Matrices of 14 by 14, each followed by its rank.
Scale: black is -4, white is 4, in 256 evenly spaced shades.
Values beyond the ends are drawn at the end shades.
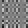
one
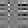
one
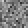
full rank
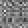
three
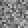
full rank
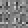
three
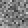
full rank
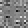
three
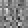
three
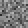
full rank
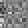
three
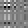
one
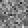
full rank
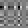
one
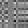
one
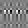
one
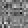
three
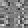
three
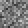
full rank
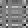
one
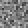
full rank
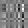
one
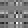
one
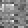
three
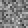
full rank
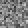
full rank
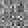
three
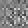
three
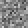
full rank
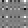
one
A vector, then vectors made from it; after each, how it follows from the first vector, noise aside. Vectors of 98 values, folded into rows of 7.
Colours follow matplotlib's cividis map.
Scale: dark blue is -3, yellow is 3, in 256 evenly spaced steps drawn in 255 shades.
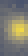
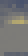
partly zeroed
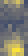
wrapped around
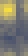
wrapped around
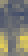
wrapped around
